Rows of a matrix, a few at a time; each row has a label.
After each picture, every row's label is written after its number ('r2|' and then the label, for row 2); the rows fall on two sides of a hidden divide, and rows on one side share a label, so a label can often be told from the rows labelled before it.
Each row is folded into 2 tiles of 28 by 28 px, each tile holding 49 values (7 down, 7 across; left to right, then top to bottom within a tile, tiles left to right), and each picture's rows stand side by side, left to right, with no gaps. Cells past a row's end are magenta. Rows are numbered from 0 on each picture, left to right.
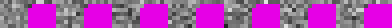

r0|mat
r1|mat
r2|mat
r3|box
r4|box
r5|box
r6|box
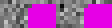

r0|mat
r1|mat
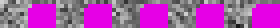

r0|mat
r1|mat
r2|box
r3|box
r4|mat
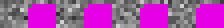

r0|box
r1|mat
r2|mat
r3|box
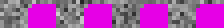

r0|box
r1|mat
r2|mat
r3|mat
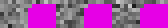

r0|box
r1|box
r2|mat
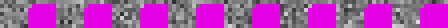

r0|box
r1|box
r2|box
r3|box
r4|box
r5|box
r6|mat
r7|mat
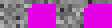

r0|box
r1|mat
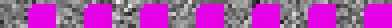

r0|mat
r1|box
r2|mat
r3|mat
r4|mat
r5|mat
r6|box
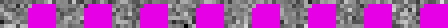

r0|mat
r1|box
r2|mat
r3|box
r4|mat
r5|box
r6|mat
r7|mat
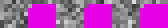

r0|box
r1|box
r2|mat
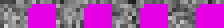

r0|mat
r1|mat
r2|mat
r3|mat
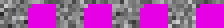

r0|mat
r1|box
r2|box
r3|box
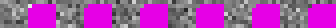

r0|mat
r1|mat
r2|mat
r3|box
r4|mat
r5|box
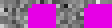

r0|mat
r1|box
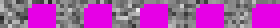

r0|mat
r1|mat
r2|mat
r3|box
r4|mat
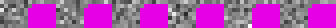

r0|mat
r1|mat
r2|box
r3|mat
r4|box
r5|box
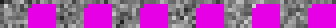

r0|box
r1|mat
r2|box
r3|mat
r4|mat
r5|box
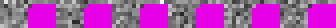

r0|mat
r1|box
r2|box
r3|box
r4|mat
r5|mat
